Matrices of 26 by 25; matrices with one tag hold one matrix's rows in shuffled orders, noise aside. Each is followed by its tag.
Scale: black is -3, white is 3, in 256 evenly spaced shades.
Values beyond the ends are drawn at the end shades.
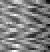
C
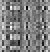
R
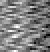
C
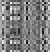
R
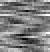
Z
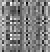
R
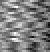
C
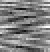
Z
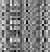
R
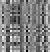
R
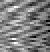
C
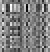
R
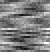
Z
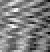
C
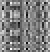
R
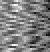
C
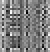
R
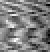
C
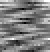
Z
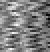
C
